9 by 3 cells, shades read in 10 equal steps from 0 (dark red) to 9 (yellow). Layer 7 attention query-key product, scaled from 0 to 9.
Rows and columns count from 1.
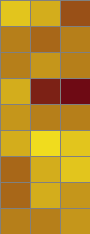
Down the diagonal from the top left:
8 4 5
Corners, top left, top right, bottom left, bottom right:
8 3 5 6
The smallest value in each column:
4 1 0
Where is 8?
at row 1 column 1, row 6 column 3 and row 7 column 3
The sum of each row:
18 14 16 8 16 24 19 17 16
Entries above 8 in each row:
0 0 0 0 0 1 0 0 0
